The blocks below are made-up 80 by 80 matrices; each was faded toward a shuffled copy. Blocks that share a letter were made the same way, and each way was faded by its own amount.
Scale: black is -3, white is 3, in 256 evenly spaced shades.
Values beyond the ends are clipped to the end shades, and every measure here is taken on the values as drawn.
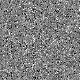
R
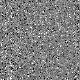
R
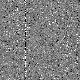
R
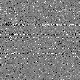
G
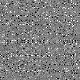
G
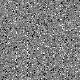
R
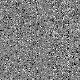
R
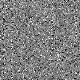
R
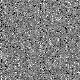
R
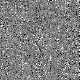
R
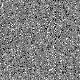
R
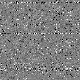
G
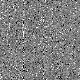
R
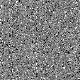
R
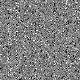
R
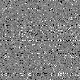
G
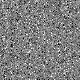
R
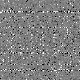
G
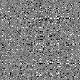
G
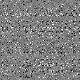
G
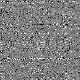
G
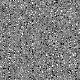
R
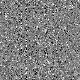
R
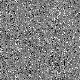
R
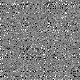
G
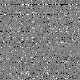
G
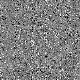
R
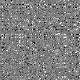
G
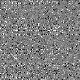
G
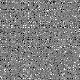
G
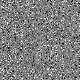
R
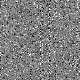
R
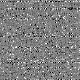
G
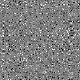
G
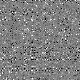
G
